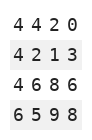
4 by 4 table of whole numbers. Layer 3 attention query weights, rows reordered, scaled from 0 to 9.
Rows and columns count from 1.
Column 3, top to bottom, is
2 1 8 9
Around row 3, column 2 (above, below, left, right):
2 5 4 8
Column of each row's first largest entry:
1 1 3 3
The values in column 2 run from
2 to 6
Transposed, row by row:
4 4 4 6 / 4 2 6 5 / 2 1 8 9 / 0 3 6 8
